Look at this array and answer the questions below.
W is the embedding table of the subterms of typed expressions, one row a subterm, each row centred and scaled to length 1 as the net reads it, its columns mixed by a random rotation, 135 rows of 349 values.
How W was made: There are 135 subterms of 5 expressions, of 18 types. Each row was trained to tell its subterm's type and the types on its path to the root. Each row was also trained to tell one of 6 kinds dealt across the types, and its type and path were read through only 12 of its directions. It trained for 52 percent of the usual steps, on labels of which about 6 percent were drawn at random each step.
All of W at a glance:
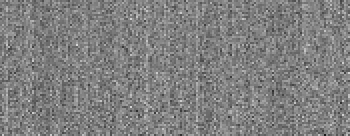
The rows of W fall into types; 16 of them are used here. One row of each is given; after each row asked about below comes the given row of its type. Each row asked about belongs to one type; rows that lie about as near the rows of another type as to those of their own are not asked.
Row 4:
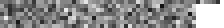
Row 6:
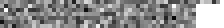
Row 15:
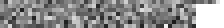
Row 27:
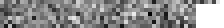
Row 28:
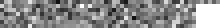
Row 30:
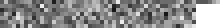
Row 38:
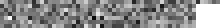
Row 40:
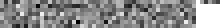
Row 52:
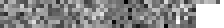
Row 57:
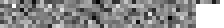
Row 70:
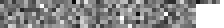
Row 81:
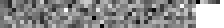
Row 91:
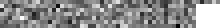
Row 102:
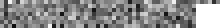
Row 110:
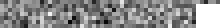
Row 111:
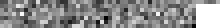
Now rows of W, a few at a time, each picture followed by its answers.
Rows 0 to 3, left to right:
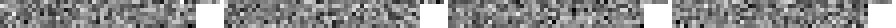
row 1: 102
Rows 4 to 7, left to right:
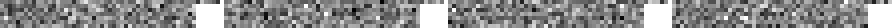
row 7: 70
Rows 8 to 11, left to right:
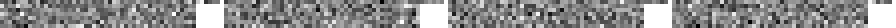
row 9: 81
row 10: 40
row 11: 40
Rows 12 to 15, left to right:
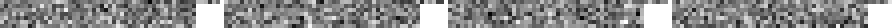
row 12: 81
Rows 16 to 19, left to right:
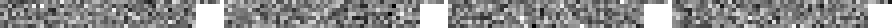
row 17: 6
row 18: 81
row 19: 4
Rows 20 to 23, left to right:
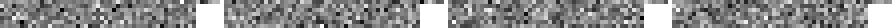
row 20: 110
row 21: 27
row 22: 52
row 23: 91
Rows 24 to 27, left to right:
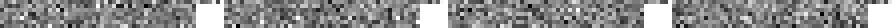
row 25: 28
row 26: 15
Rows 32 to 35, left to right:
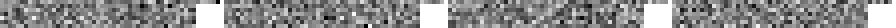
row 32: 40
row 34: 6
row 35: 15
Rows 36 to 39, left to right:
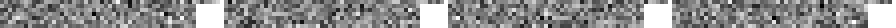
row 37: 102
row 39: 4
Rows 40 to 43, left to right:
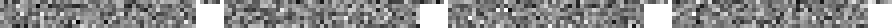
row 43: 111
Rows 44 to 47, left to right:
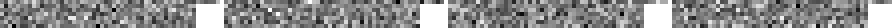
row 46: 70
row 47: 28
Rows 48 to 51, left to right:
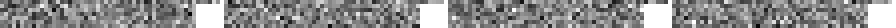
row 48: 81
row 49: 52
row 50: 4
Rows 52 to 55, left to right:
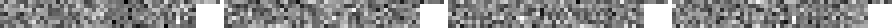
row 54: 81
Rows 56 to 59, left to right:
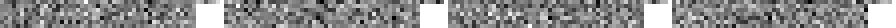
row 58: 38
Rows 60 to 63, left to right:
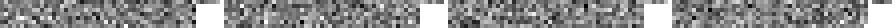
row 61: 40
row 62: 6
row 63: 30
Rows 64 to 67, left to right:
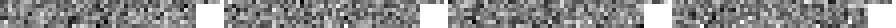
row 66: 111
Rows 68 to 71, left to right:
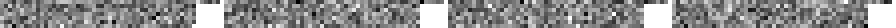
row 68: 40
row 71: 102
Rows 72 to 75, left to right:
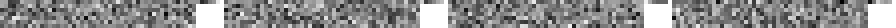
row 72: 30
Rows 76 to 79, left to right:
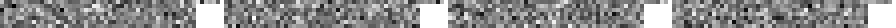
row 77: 111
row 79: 6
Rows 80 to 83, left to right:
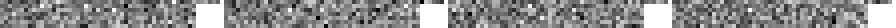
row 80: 81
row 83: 30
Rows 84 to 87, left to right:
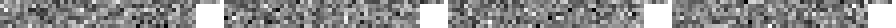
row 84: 91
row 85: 70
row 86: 30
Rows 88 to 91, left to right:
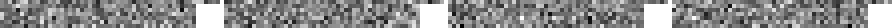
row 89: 30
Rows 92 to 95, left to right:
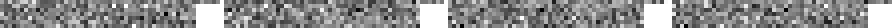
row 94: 28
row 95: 110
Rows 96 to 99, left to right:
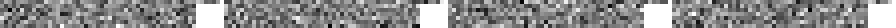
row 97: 70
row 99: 6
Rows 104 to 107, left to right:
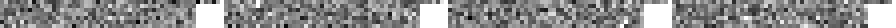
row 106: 28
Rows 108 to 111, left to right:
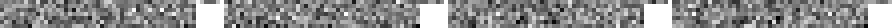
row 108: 6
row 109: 70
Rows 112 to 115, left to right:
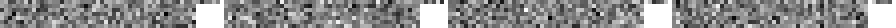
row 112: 110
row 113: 4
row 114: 30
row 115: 4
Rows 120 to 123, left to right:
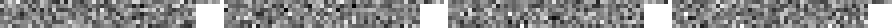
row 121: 110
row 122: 52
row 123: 28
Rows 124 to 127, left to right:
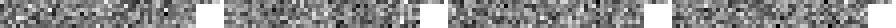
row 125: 27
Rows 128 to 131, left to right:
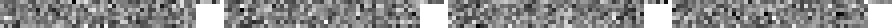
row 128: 27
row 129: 102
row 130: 4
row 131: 102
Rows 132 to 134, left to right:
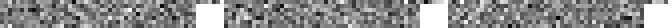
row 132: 15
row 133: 70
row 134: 52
